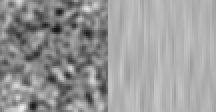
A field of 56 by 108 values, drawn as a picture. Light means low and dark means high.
The table splits into one row of 2 panels. Panel 1,1: middling, blotchy, strong in contrast. Panel 1,2: low, streaked downward, faint in contrast.
